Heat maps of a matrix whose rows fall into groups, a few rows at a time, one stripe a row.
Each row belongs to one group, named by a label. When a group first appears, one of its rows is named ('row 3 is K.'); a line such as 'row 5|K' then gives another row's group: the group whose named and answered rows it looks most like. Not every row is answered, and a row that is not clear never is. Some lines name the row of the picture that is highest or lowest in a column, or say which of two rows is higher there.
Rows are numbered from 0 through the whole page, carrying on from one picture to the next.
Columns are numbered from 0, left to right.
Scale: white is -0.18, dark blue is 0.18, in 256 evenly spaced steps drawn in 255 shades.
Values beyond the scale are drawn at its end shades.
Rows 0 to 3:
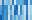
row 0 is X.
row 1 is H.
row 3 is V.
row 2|H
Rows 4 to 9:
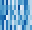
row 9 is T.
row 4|V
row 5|V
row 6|V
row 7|H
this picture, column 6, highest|6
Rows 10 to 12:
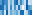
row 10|H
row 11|V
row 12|T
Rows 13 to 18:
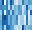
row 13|T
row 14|V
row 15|X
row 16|H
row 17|H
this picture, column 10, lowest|18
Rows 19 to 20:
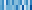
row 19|X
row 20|T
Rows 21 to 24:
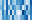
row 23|T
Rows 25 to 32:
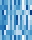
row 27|T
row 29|H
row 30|H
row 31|T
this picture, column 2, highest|30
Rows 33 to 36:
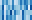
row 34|X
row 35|T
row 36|T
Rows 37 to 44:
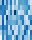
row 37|V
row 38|V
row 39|H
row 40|T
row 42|V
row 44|T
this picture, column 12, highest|43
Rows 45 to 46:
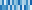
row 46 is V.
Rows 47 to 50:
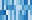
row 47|X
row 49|H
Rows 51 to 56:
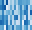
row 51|V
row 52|H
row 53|X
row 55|V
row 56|X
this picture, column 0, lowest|53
